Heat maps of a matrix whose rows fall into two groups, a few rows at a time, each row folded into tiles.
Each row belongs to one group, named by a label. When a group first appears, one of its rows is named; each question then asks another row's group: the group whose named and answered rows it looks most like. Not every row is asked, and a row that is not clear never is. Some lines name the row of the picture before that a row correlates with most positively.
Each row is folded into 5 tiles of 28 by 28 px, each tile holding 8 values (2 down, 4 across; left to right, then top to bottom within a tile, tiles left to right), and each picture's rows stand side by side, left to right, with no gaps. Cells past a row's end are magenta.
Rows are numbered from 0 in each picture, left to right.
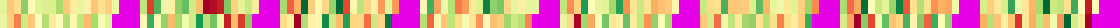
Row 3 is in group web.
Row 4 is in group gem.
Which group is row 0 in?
gem
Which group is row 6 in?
gem
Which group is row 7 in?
web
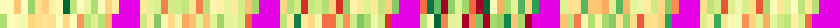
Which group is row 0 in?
web
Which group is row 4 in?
gem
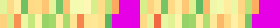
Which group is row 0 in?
gem
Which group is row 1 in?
gem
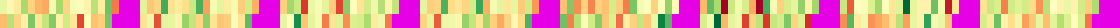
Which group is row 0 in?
gem
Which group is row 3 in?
gem
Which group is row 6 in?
web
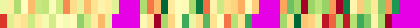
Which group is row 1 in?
gem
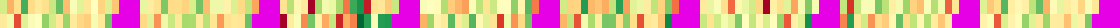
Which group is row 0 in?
gem
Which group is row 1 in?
gem
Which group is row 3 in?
gem
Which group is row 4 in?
gem
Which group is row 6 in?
web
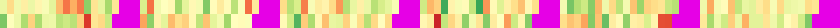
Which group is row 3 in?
gem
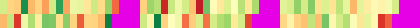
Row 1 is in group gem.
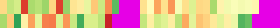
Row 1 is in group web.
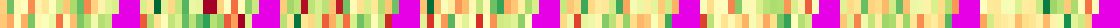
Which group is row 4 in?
gem
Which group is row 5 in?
web
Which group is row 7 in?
web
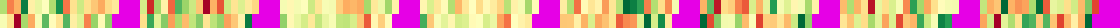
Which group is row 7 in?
gem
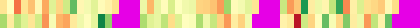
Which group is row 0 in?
web
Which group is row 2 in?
gem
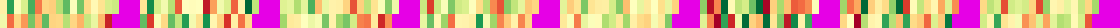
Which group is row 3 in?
web
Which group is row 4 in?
gem
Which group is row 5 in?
gem
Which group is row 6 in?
gem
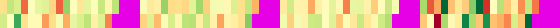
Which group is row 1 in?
gem
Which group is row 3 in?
gem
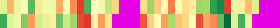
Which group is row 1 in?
web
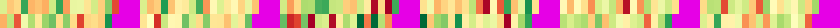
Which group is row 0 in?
gem
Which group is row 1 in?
gem
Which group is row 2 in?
gem
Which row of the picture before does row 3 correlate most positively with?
0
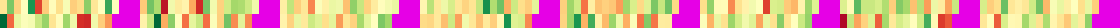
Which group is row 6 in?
web
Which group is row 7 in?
gem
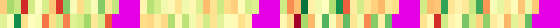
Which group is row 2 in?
gem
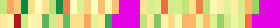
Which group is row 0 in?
gem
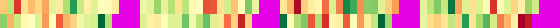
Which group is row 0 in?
web
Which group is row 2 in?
web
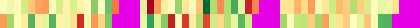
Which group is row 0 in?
gem
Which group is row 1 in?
web
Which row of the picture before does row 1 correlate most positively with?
2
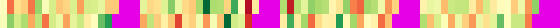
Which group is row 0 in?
web
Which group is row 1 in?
web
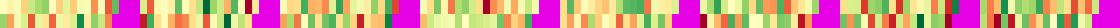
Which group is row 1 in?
web
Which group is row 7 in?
gem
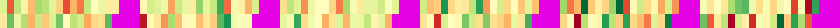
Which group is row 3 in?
gem
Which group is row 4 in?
gem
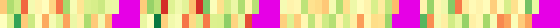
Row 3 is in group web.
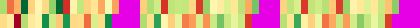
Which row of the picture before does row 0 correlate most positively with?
2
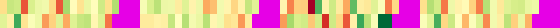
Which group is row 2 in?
web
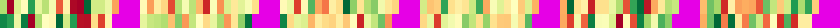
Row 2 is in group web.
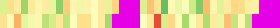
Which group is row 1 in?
gem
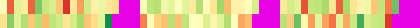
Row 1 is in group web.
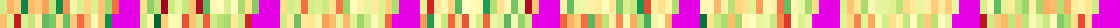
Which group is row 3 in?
web
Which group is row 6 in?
gem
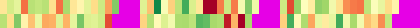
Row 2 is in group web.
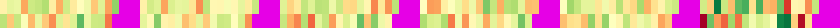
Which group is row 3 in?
web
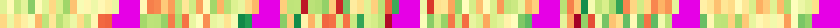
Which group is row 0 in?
web
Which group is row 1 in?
web
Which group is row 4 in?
gem
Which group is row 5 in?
web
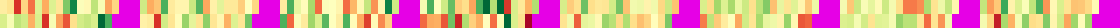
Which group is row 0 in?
web
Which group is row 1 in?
gem
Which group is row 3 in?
web
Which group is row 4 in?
gem
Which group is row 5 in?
web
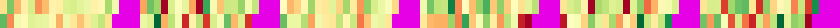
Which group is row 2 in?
web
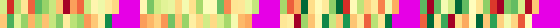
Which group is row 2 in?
gem
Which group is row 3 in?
web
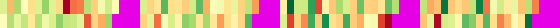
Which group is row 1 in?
gem
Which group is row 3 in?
gem
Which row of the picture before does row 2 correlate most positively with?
1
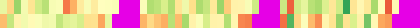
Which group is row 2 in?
web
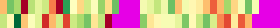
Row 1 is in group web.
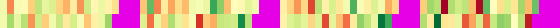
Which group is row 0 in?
web
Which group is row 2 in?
web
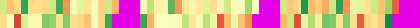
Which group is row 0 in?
gem
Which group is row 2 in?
gem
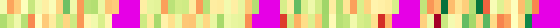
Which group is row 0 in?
web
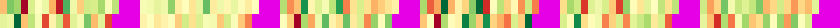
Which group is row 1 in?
web
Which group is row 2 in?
gem
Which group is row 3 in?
gem
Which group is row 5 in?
gem
